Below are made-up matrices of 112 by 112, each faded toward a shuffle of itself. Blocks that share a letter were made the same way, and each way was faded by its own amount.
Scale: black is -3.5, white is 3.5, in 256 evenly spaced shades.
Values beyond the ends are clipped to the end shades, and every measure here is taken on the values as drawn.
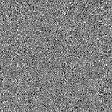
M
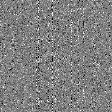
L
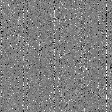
L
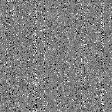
L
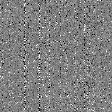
L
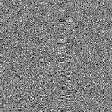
M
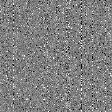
L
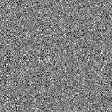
M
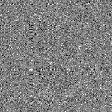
M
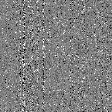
L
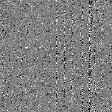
L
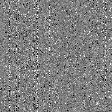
L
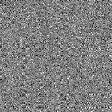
M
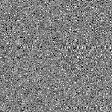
M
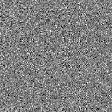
M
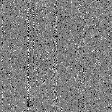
L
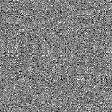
M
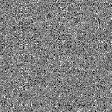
M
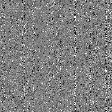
L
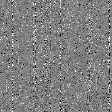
L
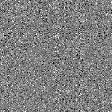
M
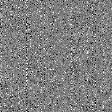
L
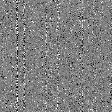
L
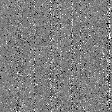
L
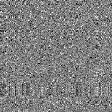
M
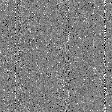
L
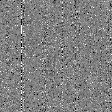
L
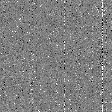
L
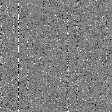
L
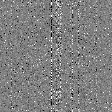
L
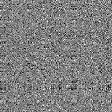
M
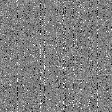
L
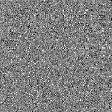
M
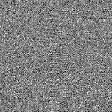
M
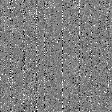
L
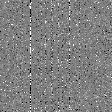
L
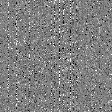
L
